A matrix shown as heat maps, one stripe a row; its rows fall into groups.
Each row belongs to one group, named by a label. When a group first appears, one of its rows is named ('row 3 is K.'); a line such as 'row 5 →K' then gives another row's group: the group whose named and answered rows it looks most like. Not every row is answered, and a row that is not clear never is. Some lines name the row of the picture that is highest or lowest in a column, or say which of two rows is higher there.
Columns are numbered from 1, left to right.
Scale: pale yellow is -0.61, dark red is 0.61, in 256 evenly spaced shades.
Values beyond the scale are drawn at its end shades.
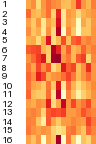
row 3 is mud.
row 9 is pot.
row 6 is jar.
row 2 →mud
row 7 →jar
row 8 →pot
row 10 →mud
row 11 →mud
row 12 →pot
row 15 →pot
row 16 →mud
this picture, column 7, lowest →15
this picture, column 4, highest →7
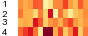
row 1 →pot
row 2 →mud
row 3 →pot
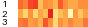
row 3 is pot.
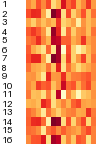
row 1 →pot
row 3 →mud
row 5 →jar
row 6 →mud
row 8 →mud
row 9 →pot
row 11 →mud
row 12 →pot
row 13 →pot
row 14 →jar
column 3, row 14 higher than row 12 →Yes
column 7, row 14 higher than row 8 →Yes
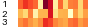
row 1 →jar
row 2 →mud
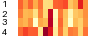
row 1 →pot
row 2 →mud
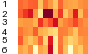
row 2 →jar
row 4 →pot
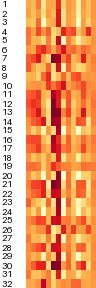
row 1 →mud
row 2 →mud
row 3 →mud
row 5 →mud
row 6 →pot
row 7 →jar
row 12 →jar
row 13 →jar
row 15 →mud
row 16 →jar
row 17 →jar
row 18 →mud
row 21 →jar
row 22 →jar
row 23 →mud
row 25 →jar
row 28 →jar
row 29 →mud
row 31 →mud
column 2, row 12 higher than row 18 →Yes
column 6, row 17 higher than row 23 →Yes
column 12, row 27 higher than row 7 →No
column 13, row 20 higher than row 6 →No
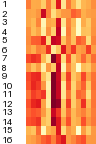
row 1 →mud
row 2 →pot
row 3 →mud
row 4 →mud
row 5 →jar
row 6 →pot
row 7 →jar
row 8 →mud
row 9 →jar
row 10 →jar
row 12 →jar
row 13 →jar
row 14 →jar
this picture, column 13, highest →6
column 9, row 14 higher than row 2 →Yes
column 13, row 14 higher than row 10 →Yes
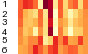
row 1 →jar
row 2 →mud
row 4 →mud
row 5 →pot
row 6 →pot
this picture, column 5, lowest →1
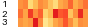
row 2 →pot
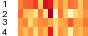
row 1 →jar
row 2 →mud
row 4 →mud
